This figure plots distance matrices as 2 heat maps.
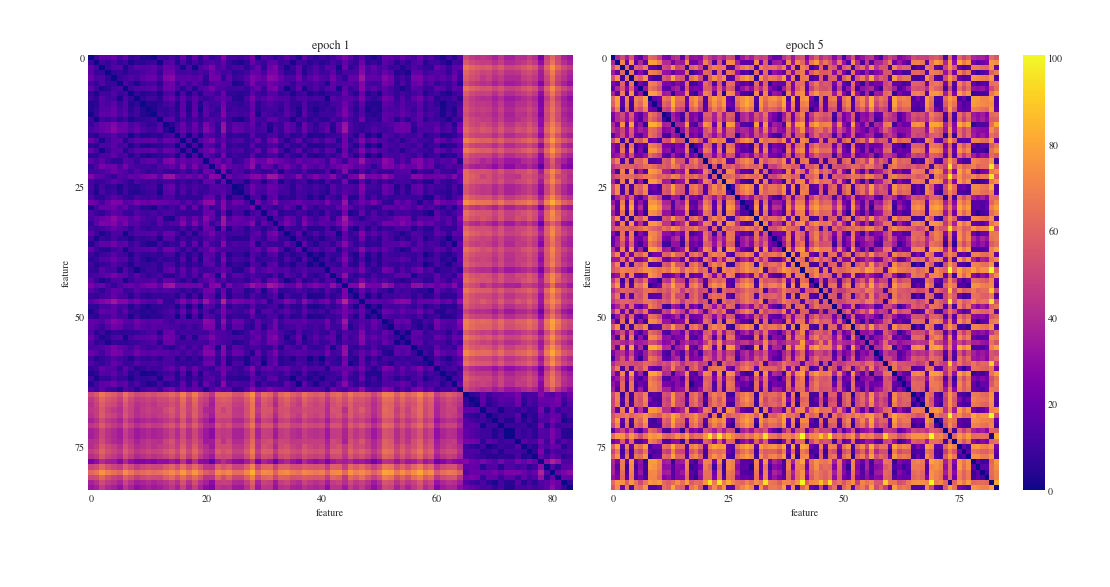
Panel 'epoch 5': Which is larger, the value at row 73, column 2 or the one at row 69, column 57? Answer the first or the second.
the first
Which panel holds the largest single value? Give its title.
epoch 5
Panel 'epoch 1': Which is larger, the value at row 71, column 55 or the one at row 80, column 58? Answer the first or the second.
the second
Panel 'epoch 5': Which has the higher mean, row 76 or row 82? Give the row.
82
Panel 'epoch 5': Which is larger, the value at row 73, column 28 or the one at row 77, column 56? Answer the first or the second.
the second
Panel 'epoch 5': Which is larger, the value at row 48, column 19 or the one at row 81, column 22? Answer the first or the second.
the second
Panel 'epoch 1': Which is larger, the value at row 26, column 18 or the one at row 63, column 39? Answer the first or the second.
the first
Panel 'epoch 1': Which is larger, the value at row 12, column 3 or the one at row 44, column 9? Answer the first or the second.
the second
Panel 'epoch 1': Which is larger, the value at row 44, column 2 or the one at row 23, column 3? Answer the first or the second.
the first
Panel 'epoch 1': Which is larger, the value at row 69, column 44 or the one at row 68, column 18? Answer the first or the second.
the second
